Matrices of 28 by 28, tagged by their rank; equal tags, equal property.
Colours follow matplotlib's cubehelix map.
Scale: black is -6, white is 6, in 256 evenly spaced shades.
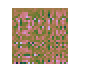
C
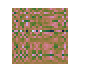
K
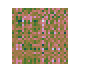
K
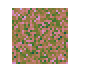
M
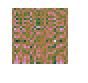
K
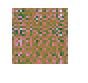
K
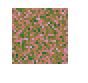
M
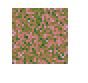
M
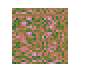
C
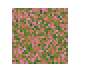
M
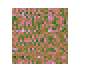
C
